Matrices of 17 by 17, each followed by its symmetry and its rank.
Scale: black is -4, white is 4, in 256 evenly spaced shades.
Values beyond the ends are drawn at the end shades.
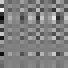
neither, rank one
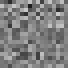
neither, rank three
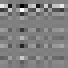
neither, rank one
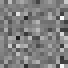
neither, rank three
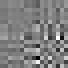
antisymmetric, rank two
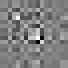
symmetric, rank two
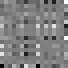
antisymmetric, rank two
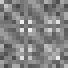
symmetric, rank three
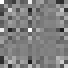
symmetric, rank two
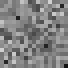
symmetric, full rank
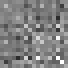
symmetric, rank three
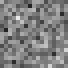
symmetric, full rank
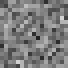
symmetric, full rank
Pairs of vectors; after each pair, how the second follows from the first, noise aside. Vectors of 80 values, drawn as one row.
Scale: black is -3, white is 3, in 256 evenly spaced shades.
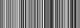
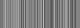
shrunk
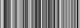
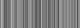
shrunk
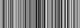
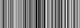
copied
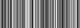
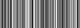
copied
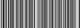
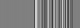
partly zeroed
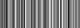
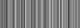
shrunk
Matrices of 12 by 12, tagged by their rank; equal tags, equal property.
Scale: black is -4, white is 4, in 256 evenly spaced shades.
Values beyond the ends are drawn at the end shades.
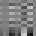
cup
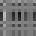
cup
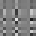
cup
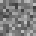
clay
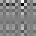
cup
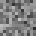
clay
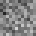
clay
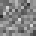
clay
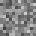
clay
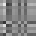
cup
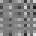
cup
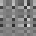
cup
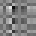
cup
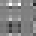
cup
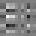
cup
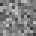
clay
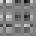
cup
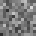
clay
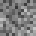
clay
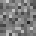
clay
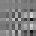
cup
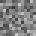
clay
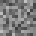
clay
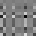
cup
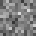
clay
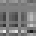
cup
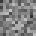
clay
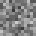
clay
